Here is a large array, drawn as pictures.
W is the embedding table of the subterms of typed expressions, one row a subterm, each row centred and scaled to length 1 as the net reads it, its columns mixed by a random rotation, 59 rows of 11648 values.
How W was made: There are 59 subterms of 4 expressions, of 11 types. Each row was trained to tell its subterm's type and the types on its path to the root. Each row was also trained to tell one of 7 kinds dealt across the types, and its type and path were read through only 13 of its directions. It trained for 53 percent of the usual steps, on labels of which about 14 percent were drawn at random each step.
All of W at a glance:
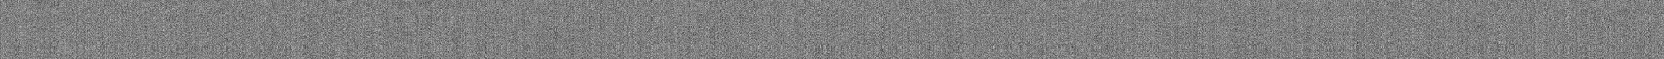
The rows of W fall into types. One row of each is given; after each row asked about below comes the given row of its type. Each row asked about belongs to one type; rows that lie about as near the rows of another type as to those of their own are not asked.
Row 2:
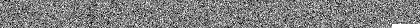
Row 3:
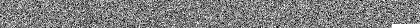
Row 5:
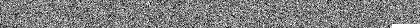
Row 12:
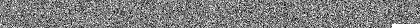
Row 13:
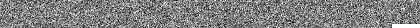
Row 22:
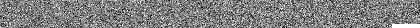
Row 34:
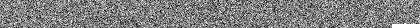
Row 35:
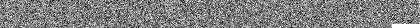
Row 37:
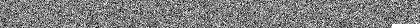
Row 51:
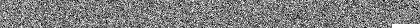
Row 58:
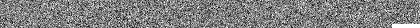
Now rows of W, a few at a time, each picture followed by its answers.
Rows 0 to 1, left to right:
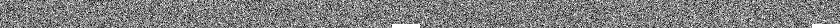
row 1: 3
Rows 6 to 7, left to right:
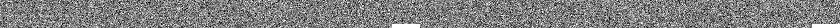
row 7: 5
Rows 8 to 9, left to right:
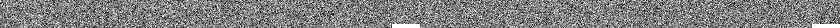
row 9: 13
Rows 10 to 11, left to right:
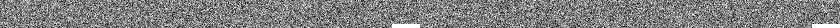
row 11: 35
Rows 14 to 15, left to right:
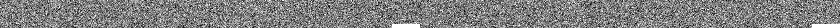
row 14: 22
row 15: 22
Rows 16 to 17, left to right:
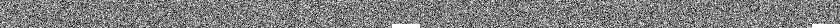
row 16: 3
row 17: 5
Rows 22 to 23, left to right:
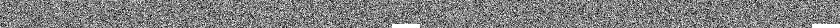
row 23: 5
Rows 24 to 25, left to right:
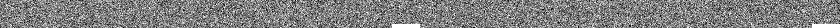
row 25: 13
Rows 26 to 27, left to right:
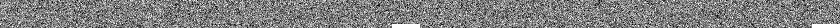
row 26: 51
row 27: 51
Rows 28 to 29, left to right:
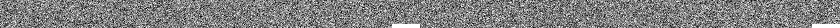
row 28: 3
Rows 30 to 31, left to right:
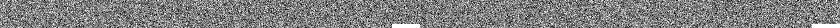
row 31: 37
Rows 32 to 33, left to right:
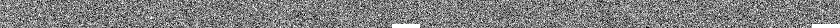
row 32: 35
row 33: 51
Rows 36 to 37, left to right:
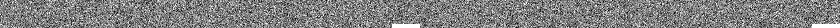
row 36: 12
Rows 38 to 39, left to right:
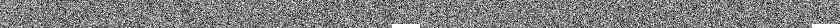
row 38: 51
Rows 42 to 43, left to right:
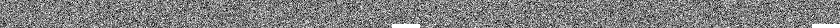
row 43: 35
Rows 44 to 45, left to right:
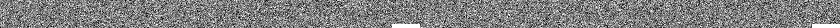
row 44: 5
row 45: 13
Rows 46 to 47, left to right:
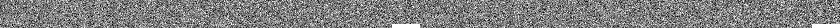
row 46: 37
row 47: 37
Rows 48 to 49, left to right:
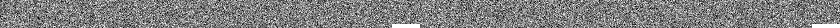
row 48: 3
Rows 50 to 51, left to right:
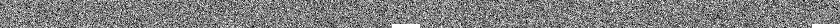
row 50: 22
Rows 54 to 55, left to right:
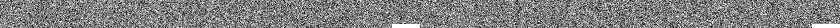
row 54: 12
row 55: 34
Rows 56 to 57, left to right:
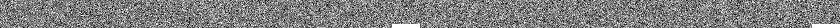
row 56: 5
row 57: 3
